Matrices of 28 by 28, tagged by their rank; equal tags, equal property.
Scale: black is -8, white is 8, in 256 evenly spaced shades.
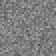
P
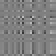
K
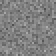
P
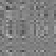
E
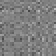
E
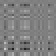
K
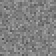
P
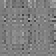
E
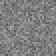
P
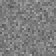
P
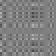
K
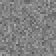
P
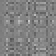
E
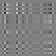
K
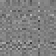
E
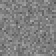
P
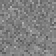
P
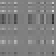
K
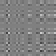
K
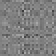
E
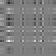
K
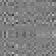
E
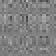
E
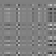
K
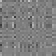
E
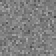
P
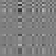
K
